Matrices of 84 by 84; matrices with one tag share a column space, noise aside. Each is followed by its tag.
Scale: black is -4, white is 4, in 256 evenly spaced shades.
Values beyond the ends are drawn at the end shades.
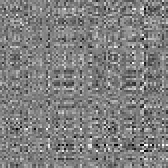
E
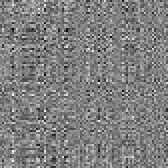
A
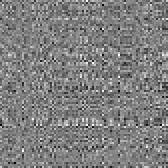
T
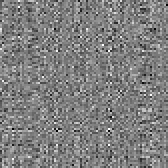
A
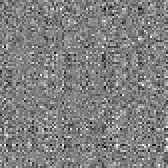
E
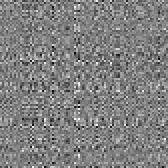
T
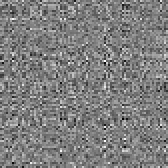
T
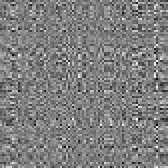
T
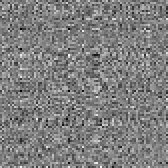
T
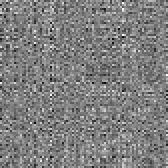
A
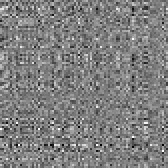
E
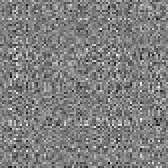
T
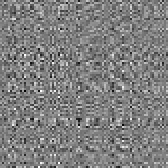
T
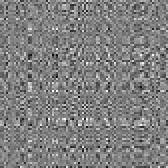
T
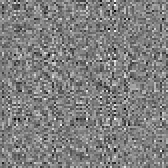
T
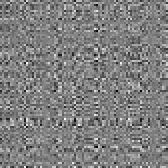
T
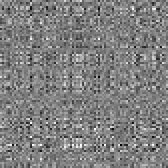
E
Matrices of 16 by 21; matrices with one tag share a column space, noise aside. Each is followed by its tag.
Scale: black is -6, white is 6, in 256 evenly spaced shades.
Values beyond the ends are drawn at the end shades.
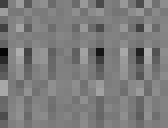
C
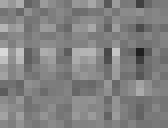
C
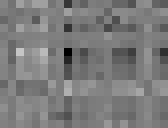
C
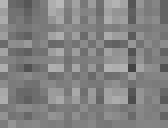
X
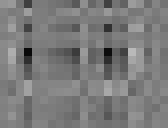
C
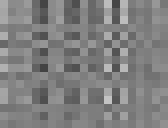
X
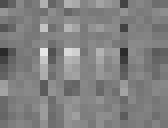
C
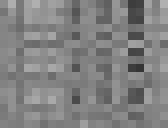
X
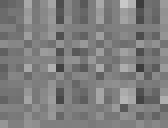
X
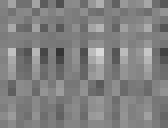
C
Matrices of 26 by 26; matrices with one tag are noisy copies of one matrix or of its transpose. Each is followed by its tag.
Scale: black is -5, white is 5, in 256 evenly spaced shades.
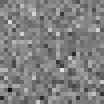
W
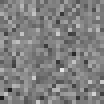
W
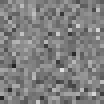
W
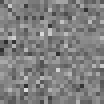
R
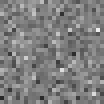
W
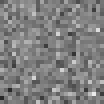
W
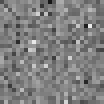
R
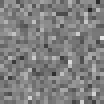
W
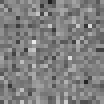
R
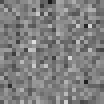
R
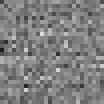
R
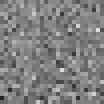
W
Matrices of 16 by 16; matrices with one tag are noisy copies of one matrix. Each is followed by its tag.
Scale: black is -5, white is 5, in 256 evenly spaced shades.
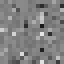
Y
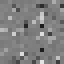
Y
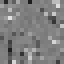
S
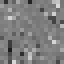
S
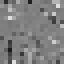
S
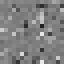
Y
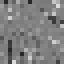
S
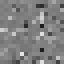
Y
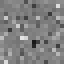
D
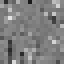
S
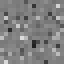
D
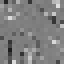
S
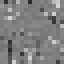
S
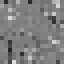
S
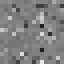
Y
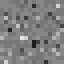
D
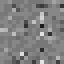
Y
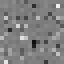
D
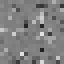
Y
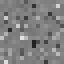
D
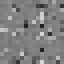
Y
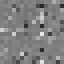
Y
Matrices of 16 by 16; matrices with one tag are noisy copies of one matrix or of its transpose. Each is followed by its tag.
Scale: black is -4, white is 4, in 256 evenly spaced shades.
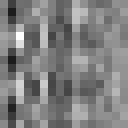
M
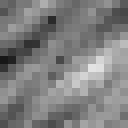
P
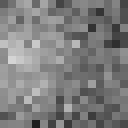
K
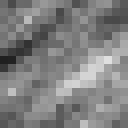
P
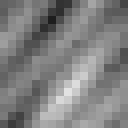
P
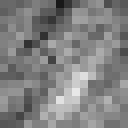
P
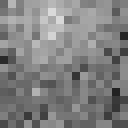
K
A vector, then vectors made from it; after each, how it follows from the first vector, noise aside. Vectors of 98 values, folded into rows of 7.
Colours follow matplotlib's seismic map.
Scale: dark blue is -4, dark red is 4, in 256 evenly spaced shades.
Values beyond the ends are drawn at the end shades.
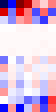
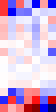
reversed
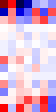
negated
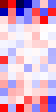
negated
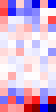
reversed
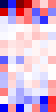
copied
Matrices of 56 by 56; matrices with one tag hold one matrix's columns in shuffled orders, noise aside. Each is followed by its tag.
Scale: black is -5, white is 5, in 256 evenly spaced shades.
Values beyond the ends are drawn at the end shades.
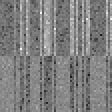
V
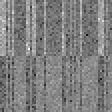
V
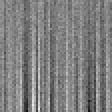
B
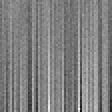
B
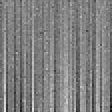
B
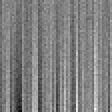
B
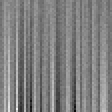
B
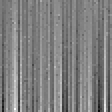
B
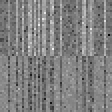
V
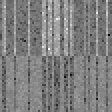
V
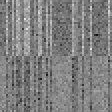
V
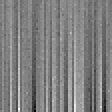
B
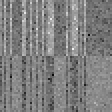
V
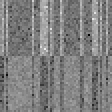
V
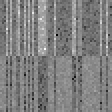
V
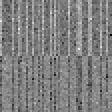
V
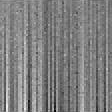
B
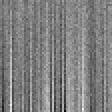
B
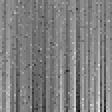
B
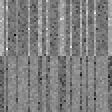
V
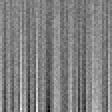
B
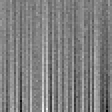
B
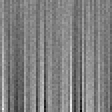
B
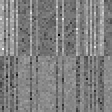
V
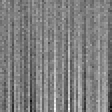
B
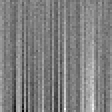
B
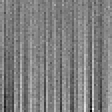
B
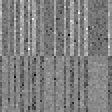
V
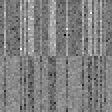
V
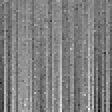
B
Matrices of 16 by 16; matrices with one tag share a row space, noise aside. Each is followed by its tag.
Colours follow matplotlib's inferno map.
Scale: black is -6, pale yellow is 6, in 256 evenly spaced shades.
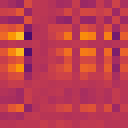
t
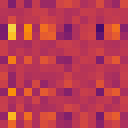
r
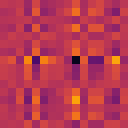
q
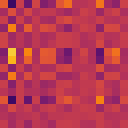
r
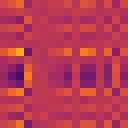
t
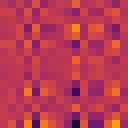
q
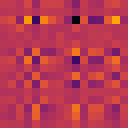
q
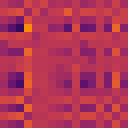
t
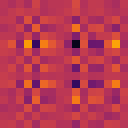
q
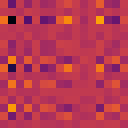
r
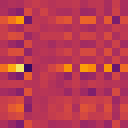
t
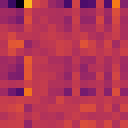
t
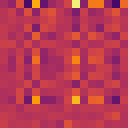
q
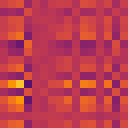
t
